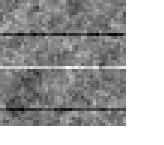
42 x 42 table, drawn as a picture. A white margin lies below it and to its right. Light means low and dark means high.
Rows 12, 23 and 37 stand out from the rest. Overall the values sit about 50% of the way up the scale. The bottom left is the ninth with the highest average. No overall slope runs across the table. The grain runs across in streaks. The distribution is heavy-tailed on both sides.
